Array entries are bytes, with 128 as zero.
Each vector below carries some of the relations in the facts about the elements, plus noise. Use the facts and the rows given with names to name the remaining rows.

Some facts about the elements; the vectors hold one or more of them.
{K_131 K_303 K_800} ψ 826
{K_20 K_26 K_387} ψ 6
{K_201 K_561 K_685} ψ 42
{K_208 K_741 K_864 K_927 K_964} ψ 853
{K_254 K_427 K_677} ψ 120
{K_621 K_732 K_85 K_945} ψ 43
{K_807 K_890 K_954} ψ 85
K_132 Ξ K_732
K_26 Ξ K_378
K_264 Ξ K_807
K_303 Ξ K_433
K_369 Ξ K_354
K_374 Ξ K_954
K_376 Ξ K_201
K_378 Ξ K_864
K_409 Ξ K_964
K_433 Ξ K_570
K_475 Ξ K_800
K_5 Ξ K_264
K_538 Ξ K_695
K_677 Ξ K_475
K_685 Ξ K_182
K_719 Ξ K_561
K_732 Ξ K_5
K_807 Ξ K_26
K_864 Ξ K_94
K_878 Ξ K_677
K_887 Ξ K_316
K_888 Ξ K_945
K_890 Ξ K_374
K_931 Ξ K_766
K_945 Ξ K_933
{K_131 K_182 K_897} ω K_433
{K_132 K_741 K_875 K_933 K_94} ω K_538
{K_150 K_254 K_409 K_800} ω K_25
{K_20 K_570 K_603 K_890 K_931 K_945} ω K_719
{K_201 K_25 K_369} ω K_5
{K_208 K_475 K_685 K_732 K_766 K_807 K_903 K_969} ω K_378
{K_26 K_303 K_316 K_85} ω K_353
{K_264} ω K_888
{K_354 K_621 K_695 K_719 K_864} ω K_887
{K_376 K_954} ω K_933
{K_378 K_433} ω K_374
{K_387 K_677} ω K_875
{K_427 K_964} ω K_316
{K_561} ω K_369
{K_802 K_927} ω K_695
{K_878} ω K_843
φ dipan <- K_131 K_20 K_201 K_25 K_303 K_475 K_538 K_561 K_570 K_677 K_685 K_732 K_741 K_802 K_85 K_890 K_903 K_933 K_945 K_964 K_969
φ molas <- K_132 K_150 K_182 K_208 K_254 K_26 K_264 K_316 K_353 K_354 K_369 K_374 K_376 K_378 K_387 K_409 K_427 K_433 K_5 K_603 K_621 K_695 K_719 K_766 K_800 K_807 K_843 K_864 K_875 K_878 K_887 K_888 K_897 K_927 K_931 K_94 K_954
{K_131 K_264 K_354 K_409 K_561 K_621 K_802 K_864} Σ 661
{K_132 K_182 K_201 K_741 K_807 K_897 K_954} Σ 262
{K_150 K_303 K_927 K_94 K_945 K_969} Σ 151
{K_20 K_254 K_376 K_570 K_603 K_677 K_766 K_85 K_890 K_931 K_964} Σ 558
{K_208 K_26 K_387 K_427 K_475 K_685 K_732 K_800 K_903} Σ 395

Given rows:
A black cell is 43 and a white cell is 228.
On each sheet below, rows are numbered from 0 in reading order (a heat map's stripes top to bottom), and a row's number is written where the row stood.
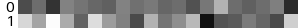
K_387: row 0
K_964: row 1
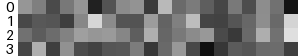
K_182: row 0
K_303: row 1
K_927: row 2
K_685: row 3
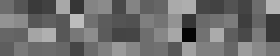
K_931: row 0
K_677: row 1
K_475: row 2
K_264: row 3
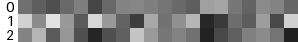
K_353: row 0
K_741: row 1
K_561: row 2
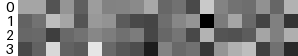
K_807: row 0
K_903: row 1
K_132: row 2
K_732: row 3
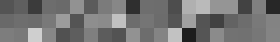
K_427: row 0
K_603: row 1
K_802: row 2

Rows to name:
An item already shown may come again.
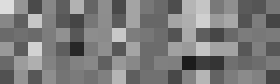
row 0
K_954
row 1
K_354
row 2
K_603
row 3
K_354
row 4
K_20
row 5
K_26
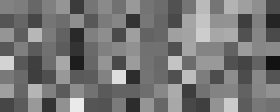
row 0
K_94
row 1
K_427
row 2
K_354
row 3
K_264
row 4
K_766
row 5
K_254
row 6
K_25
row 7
K_945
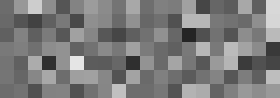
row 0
K_864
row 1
K_369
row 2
K_538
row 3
K_94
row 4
K_85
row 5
K_208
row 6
K_5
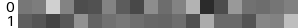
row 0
K_802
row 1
K_878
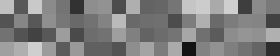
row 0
K_316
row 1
K_26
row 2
K_150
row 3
K_933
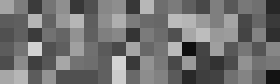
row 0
K_182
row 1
K_800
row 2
K_427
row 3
K_131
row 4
K_376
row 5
K_201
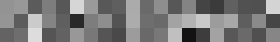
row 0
K_890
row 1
K_354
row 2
K_131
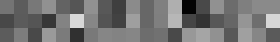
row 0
K_969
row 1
K_303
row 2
K_378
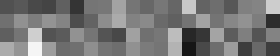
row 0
K_409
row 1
K_695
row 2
K_131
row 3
K_570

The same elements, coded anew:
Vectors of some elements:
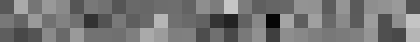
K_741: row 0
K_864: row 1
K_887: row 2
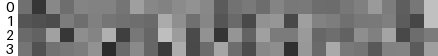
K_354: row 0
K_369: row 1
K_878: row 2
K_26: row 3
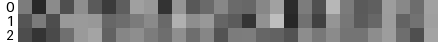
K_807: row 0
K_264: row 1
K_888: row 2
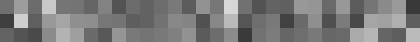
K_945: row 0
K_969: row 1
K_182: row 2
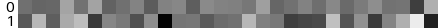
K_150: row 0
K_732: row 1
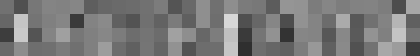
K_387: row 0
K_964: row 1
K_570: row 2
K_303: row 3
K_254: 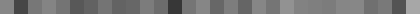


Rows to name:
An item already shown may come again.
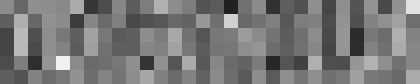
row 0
K_94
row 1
K_201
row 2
K_25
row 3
K_25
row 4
K_132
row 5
K_931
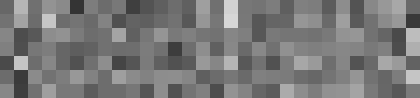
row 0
K_201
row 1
K_945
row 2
K_316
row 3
K_254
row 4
K_890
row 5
K_354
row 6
K_621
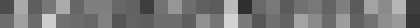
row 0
K_131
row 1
K_945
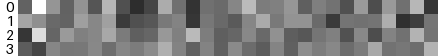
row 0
K_677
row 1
K_800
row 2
K_802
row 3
K_931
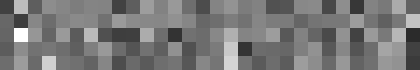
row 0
K_538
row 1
K_354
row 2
K_677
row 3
K_303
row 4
K_945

